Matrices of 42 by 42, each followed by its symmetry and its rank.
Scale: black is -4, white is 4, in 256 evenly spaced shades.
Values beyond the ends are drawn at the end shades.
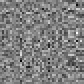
neither, rank five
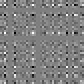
symmetric, rank two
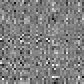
neither, rank five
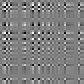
symmetric, rank one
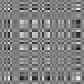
symmetric, rank one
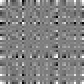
symmetric, rank two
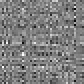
neither, rank five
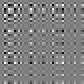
symmetric, rank one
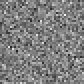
neither, full rank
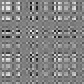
symmetric, rank two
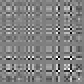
symmetric, rank two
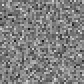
neither, full rank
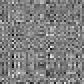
neither, rank five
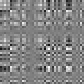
symmetric, rank two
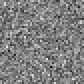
neither, full rank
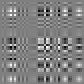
symmetric, rank one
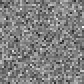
neither, full rank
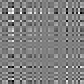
symmetric, rank one
